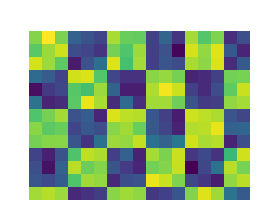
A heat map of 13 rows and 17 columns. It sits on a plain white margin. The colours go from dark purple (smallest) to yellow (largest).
The values fall into two levels. Neither half mirrors the other. No single row or column stands out from its neighbours. A checkerboard runs through the table.
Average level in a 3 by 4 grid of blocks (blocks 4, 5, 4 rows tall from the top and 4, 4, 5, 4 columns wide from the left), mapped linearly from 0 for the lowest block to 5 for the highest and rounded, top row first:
5212 | 2333 | 0233
